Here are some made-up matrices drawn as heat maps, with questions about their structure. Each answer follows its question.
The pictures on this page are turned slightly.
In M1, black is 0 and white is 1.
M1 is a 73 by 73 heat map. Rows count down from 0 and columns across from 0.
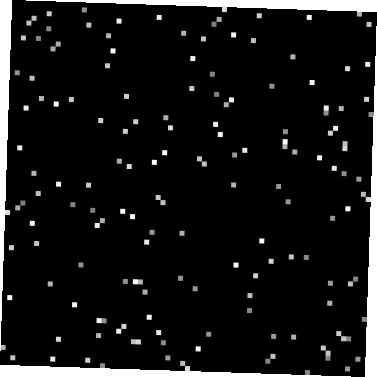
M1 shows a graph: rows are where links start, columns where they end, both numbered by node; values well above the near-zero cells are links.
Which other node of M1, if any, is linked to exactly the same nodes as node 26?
node 27
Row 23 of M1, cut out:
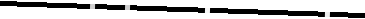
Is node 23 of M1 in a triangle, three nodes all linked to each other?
yes
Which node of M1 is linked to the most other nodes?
node 65
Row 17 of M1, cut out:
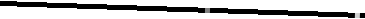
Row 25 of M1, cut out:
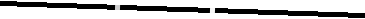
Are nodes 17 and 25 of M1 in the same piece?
yes
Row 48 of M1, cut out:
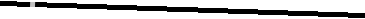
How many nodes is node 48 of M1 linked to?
1
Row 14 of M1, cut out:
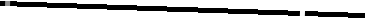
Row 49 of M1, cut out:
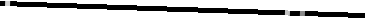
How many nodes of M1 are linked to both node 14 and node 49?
2
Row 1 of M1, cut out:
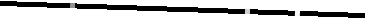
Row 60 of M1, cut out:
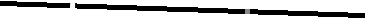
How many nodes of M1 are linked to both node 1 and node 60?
2
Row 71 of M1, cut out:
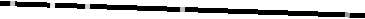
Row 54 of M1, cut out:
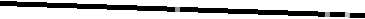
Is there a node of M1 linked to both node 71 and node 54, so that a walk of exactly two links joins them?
yes
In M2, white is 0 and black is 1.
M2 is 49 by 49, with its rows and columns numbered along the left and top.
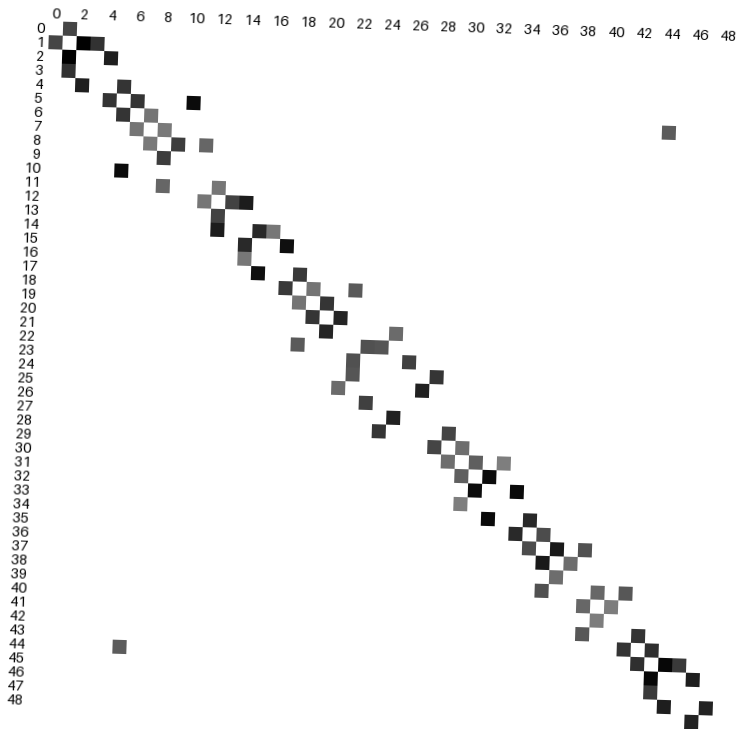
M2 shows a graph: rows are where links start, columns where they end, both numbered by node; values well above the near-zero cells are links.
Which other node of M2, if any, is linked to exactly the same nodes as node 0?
node 3
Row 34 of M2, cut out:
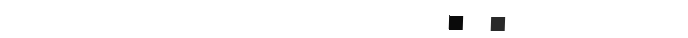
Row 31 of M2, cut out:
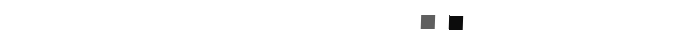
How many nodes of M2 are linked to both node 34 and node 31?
1
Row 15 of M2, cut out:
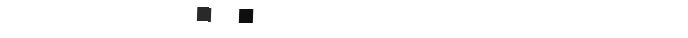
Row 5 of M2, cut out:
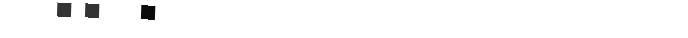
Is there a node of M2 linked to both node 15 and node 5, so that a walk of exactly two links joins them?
no
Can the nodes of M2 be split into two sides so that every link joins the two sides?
no
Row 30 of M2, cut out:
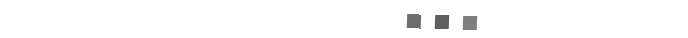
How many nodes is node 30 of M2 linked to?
3
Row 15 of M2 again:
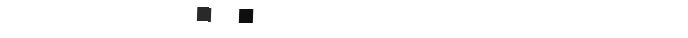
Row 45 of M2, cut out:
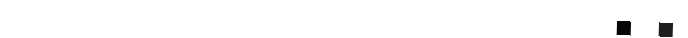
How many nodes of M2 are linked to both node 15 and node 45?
0
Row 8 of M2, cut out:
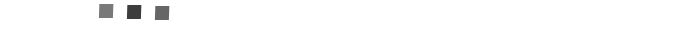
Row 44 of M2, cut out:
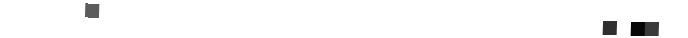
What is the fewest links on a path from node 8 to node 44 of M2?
3
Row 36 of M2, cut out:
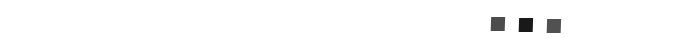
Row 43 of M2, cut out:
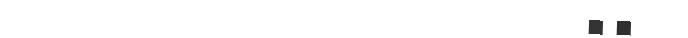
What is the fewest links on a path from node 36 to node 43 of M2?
3
